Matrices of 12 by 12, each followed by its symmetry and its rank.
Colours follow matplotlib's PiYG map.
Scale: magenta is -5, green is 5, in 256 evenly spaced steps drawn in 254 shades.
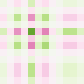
symmetric, rank one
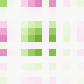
symmetric, rank one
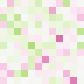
neither, full rank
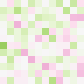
neither, full rank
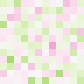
neither, full rank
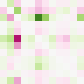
antisymmetric, rank two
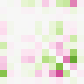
antisymmetric, rank two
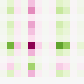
neither, rank one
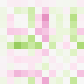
antisymmetric, rank two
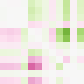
antisymmetric, rank two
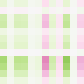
neither, rank one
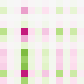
neither, rank one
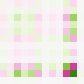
symmetric, rank one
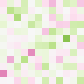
neither, full rank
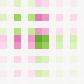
symmetric, rank one
